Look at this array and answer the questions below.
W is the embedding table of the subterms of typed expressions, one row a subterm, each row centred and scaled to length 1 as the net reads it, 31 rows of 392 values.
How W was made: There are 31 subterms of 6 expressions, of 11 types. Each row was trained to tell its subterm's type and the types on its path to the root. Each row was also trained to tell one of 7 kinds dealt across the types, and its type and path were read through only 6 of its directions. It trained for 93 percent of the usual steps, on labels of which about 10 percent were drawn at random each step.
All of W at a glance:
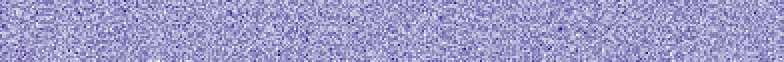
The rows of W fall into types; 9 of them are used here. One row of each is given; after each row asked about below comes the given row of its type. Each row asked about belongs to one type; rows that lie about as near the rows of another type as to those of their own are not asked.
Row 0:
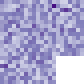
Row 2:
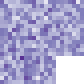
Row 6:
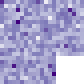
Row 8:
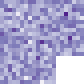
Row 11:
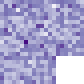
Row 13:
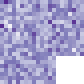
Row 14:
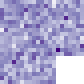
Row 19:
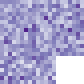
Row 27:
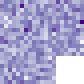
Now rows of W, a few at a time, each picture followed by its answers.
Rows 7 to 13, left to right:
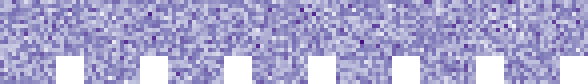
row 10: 14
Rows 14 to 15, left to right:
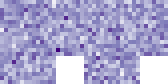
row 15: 19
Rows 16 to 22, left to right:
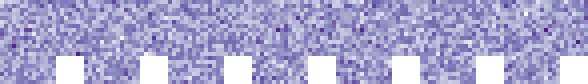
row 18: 11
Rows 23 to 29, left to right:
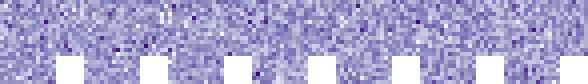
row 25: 11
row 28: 6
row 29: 27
